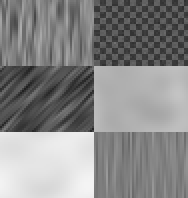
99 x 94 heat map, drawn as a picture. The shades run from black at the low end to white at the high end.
It is made of 3 by 2 panels. Panel 1,1: middling, streaked downward. Panel 1,2: low, checkered. Panel 2,1: low, slanting up to the right. Panel 2,2: high, smooth, faint in contrast. Panel 3,1: very high, smooth, faint in contrast. Panel 3,2: middling, streaked downward, faint in contrast.
